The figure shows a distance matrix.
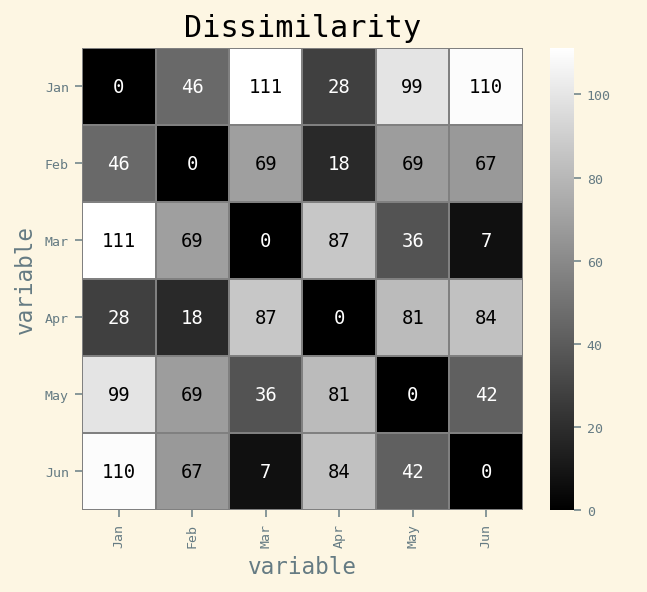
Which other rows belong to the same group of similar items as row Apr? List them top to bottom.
Jan, Feb
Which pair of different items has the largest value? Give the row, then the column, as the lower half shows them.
Mar, Jan
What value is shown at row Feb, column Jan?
46
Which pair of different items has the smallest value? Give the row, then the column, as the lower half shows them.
Jun, Mar
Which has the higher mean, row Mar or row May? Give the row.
May
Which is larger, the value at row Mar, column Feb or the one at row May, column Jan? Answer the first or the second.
the second
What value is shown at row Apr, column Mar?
87
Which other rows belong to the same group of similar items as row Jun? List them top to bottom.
Mar, May
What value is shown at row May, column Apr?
81
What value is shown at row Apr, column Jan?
28
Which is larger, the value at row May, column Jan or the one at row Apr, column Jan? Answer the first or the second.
the first
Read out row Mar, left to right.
111 69 0 87 36 7
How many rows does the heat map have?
6
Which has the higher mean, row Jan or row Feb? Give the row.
Jan
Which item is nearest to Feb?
Apr
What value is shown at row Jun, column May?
42
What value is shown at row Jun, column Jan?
110
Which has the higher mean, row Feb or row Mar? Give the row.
Mar
